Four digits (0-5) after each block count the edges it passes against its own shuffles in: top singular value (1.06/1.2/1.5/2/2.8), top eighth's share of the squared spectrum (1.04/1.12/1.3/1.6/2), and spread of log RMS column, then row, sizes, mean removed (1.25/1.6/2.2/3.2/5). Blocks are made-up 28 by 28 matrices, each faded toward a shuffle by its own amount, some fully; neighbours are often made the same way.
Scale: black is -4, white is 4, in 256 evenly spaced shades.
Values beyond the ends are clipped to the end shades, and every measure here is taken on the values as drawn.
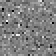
1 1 0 0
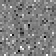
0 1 0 0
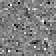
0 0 0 0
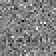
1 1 0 1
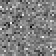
0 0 0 0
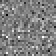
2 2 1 0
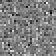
0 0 0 0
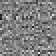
3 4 2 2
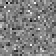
1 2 0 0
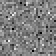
0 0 0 0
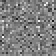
3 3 1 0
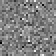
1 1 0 0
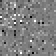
2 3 1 0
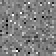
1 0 0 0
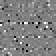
3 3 0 1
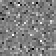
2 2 0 0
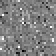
0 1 0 0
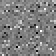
2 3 1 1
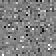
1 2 0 0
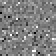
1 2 0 1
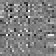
3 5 1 3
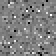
2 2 0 0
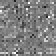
2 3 0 2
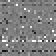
3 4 1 2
